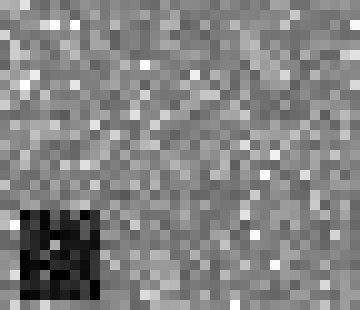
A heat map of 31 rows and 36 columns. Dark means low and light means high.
Ninth with the lowest average: bottom left. Histogram: heavy tails on both sides. Odd patch: lower, in the bottom left.
